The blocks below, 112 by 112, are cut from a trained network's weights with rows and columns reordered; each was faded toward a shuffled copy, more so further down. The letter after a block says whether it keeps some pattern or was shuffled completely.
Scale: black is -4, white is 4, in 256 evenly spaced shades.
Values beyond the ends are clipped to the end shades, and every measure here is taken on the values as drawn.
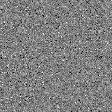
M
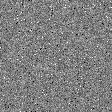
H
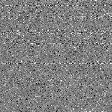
M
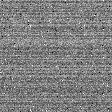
M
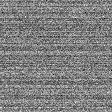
M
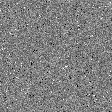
H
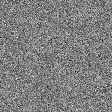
H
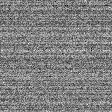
M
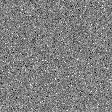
H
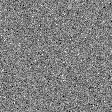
H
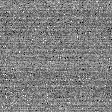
M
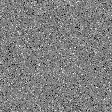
H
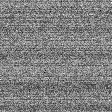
M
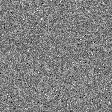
H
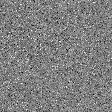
H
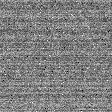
M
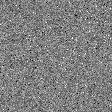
H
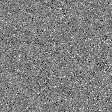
H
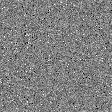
M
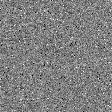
M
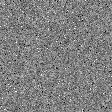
H
